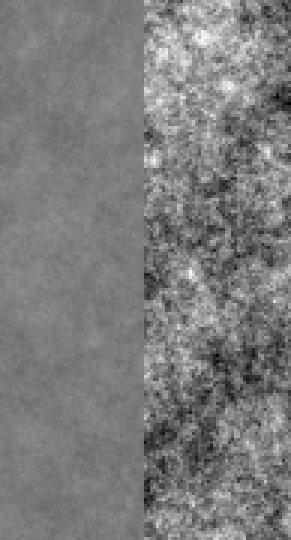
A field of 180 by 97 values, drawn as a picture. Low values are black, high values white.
Histogram: heavy tails on both sides. Mirror symmetry: none. Seam: vertical, 50% of the way across, the left part calmer. Average level on the scale: 50%. Grain: blotchy.
